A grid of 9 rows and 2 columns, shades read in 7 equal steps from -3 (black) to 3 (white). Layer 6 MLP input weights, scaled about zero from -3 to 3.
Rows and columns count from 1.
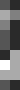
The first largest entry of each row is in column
1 1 1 1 1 2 1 1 1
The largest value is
3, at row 7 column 1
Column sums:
-1 -7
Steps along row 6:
up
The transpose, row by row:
-1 1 0 -1 -1 -2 3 1 -1 / -2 0 -2 -2 -2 1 1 1 -2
